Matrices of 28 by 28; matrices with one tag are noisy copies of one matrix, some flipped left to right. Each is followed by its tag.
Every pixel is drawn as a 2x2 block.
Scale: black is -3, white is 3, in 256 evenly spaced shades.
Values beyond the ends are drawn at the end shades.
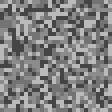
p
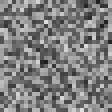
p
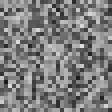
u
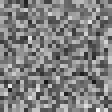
p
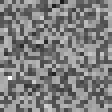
p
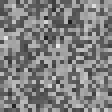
u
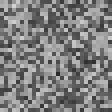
u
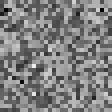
u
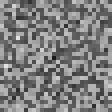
p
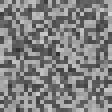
p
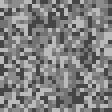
u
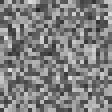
p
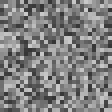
u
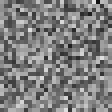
p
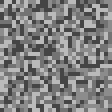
p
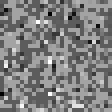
u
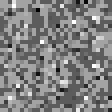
u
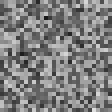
u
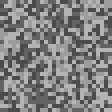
u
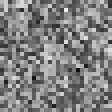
u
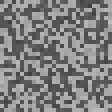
p
